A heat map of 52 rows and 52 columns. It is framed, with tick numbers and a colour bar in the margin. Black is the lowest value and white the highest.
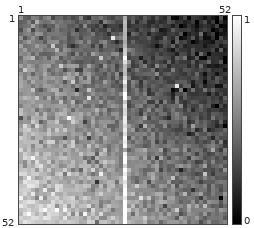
The bottom left is the ninth with the highest average. The halves do not mirror each other. The top right is the ninth with the lowest average. Column 27 differs from the columns beside it. The field climbs toward the bottom left. There are no regular stripes.
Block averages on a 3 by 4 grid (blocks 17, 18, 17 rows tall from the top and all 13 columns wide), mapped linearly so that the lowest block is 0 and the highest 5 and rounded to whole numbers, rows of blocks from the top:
3210
4321
5432
